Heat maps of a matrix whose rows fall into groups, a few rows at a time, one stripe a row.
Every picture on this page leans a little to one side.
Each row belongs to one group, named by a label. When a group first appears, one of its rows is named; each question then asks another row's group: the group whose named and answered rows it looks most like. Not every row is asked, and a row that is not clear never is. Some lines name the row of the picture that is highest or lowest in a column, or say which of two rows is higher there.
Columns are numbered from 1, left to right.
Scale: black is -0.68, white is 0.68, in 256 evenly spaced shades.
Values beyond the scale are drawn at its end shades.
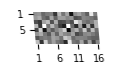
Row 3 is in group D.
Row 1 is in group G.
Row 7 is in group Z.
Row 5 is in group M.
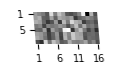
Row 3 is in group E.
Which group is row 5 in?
Z
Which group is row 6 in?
E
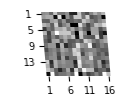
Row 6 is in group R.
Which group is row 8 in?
D
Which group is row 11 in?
Z
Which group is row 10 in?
Z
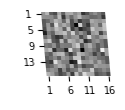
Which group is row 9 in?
Z
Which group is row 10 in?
G
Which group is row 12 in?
Z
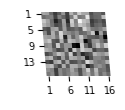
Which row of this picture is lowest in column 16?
7
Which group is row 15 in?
M
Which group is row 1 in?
E
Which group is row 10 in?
E
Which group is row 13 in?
D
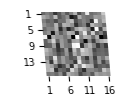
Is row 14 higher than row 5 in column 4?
No
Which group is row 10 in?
E
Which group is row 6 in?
M
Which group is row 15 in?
G
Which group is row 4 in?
R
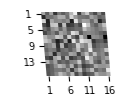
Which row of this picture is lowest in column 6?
9
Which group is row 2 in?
Z
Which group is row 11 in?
M
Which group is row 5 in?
D
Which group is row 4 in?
D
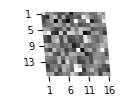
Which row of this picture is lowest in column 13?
3
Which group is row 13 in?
R
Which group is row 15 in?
Z
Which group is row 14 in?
Z
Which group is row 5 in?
E
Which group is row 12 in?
R
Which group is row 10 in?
G
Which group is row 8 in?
D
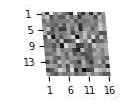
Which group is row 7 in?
M
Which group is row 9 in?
R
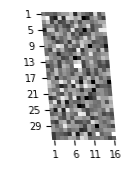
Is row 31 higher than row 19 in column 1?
No
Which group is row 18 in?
R
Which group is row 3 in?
G
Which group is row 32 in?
Z
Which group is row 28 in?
D
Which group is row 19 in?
E
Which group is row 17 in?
M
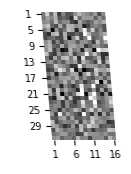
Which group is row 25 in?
M
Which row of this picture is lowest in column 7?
7
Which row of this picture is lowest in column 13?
10
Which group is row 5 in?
M
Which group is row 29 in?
E
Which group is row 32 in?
G
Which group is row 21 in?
Z
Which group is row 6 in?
D
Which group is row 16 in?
M
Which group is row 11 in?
M
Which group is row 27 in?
D
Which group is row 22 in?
D
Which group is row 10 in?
G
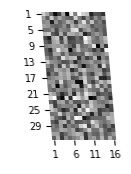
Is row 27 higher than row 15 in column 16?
Yes
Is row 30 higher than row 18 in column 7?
No
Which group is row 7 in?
D
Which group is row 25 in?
E
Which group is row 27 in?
G
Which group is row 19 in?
M
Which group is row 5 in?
Z
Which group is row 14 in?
G
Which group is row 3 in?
M
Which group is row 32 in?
M
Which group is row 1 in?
E
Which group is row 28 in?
D
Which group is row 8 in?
D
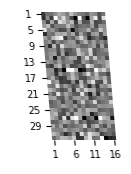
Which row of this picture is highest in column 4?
2
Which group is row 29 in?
Z
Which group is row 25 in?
E
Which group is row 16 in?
M
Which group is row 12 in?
M
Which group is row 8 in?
M
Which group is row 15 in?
R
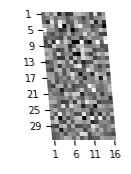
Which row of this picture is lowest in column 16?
4
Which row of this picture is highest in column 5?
4
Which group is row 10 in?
E
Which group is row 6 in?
M
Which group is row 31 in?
Z
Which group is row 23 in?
E
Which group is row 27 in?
M
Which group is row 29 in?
D
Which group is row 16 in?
R
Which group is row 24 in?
R
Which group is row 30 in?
M
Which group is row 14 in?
Z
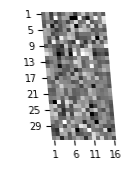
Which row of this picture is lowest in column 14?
7
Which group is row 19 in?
R
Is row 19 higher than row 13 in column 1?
Yes
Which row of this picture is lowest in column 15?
30
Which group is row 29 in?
Z
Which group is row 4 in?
M
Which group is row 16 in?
E
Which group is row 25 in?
Z
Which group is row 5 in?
E
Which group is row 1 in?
M
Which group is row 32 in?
M
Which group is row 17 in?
M
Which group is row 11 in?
E
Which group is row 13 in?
Z
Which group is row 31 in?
D
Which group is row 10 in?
E
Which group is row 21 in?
D
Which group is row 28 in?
R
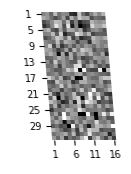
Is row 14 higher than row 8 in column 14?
No
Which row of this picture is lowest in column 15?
15
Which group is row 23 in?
E
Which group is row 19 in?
R
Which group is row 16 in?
Z
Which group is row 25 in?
Z
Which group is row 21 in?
M
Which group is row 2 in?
E
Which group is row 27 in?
R
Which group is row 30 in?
E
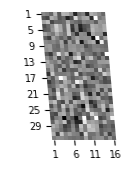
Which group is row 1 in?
R
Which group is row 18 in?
Z
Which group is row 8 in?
G
